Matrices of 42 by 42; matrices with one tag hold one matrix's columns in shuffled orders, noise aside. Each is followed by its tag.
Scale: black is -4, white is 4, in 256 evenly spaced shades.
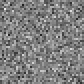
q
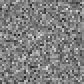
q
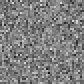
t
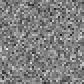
q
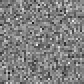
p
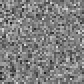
p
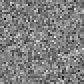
q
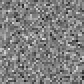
q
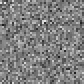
t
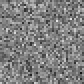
p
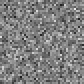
q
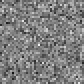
p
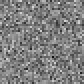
t
